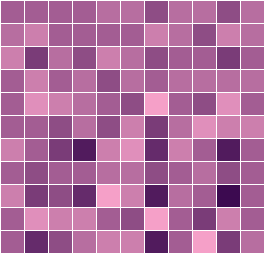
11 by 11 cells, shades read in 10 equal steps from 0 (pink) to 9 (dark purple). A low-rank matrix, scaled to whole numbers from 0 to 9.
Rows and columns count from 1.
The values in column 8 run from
2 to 4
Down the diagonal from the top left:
4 2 3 3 4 2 7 4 4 2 3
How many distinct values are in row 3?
5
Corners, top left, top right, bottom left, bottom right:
4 3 4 3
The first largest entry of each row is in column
7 9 2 5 6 7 4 2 10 9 7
